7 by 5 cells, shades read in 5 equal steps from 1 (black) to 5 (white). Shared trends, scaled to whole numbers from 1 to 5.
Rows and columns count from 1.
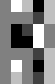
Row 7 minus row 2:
0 1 0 0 0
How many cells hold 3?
15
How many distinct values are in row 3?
4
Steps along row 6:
up down down up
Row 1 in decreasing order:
5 4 4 3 1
